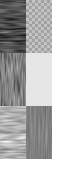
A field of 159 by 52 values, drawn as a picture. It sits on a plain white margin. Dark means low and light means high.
It is made of 3 by 2 panels. Panel 1,1: low, streaked across. Panel 1,2: high, checkered. Panel 2,1: middling, streaked downward. Panel 2,2: very high, flat. Panel 3,1: high, streaked across. Panel 3,2: middling, streaked downward, faint in contrast.
